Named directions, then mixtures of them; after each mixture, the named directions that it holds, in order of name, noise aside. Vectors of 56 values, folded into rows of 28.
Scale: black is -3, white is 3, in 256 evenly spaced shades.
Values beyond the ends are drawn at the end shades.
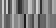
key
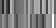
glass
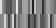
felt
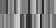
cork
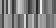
key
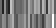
glass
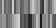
cork, key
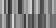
felt, key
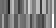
glass, key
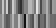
key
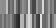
cork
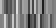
cork, felt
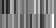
cork, glass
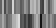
cork, key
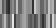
felt, glass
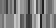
cork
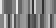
felt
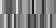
felt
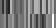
glass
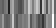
glass, key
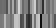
cork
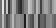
key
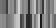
cork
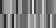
felt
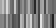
cork, glass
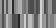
cork, key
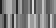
felt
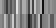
cork, felt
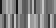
felt
